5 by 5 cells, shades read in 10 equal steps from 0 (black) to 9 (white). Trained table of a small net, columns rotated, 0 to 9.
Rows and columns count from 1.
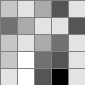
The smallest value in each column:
4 6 3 0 3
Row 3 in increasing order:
4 6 7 8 8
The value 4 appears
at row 2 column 1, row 3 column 4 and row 4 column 3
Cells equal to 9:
2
